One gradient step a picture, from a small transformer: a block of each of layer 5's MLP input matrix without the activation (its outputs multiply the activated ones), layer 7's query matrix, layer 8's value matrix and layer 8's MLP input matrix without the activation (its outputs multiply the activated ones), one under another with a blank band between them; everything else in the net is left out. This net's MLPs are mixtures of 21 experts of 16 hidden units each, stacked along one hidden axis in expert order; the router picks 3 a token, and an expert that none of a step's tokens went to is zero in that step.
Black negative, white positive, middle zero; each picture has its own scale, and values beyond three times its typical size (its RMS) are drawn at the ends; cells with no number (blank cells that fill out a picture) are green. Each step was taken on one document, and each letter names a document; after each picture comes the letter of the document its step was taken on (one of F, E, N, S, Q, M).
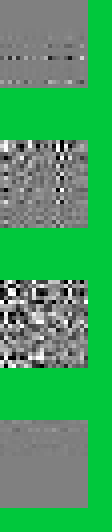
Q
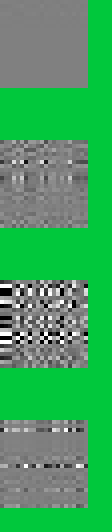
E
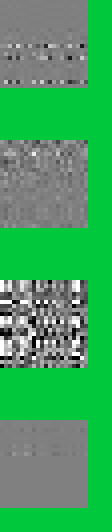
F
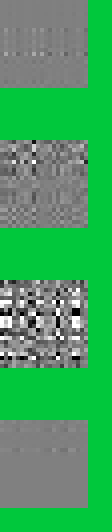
F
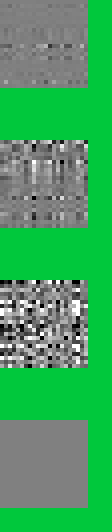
F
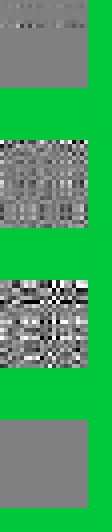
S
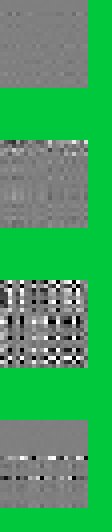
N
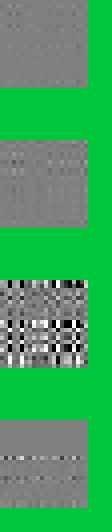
N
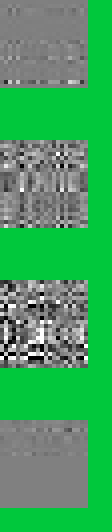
Q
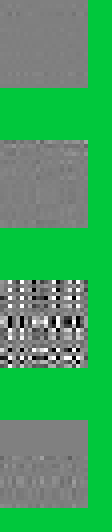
N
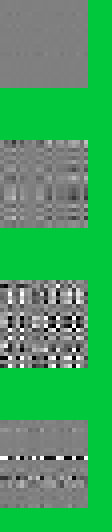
N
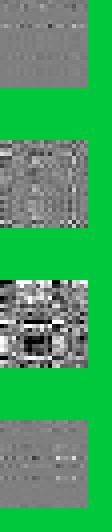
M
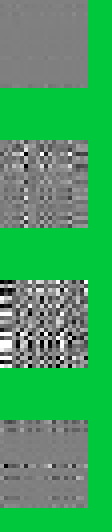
E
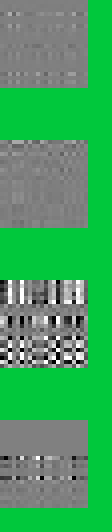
N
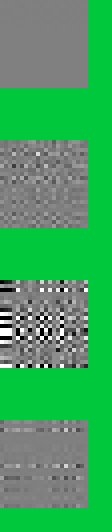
E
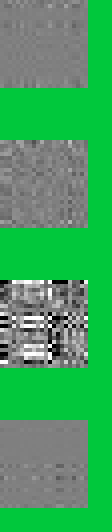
M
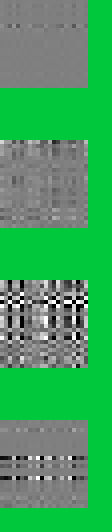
N
